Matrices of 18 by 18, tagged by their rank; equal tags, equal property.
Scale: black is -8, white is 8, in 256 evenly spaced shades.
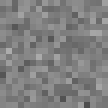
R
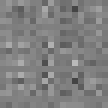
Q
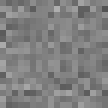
Q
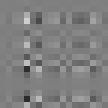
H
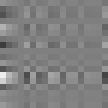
H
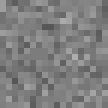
R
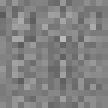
Q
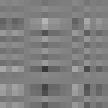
H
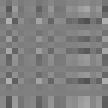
H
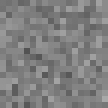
R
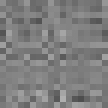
Q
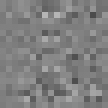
Q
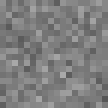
R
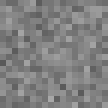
R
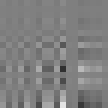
H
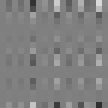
H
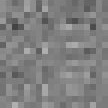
Q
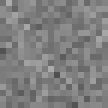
R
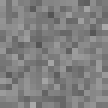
R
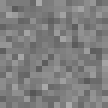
R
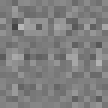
Q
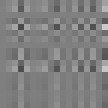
H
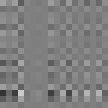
H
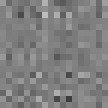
Q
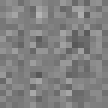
Q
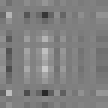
H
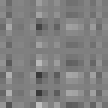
H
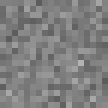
R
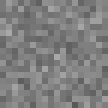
R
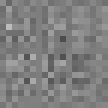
Q
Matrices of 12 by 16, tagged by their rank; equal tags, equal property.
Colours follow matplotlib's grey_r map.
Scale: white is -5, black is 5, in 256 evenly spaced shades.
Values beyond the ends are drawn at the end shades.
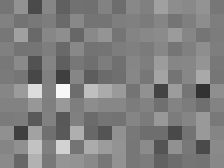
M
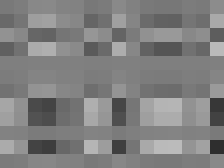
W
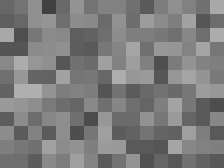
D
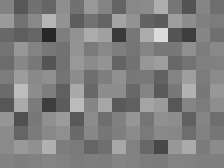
M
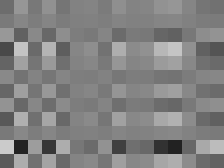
W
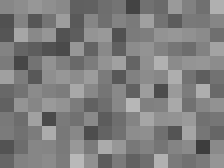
D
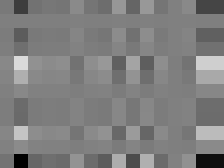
W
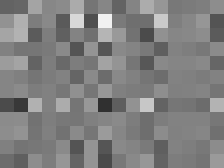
M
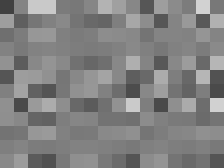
M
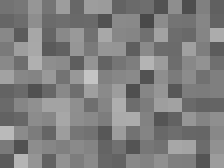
D
